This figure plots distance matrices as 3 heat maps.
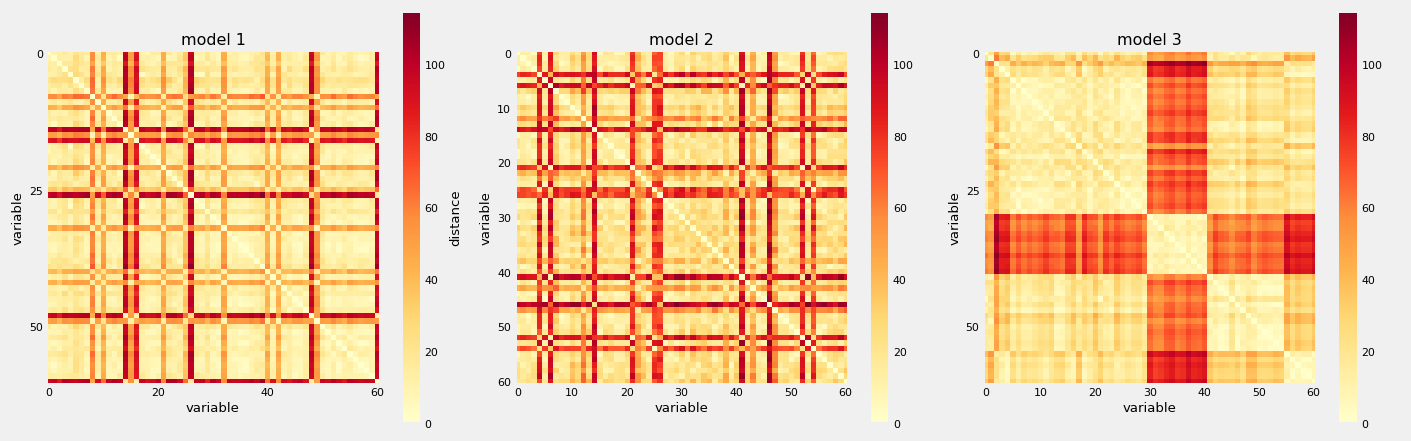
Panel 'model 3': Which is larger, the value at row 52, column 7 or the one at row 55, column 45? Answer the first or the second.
the second
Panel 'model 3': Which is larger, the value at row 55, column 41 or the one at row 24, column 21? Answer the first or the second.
the first
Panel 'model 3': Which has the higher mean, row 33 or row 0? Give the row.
33
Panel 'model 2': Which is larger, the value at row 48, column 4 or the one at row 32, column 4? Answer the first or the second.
the second
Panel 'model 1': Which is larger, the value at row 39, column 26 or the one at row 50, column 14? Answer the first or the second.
the first
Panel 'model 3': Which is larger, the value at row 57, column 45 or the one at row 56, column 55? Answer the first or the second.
the first
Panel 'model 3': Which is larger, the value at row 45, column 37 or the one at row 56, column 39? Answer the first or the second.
the second
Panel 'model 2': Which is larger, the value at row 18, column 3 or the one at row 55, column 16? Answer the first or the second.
the second
